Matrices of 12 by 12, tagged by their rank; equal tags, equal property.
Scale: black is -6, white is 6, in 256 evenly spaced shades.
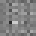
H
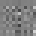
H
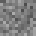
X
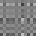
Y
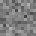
X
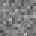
X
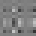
Y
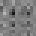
H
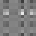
Y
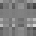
Y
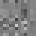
H
